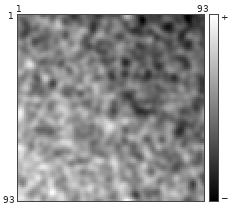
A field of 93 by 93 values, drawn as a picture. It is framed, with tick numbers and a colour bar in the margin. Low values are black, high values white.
Grain: blotchy. Slope: up to the bottom left. Ninth with the highest average: bottom left. Mirror symmetry: none.
